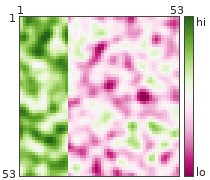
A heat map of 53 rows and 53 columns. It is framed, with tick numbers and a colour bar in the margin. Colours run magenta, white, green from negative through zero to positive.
The top left is the ninth with the highest average. There are no lone odd cells. The field is mottled with small blotches. A vertical seam about 30% of the way across splits the table, and the left part is higher.
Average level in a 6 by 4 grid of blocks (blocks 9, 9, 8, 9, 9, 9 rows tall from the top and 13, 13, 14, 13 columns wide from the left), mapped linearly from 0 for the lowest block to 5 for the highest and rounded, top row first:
5 2 0 0 | 4 2 0 1 | 4 1 0 1 | 4 1 1 0 | 5 1 2 2 | 4 1 0 1
